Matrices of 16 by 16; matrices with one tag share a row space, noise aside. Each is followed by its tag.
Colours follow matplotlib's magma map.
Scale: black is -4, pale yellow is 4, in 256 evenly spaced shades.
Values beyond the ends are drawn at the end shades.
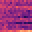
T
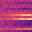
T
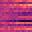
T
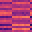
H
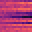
T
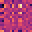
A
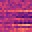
T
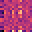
A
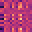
A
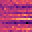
T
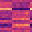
H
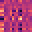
A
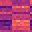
H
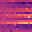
T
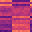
H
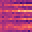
T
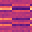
H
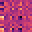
A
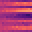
T
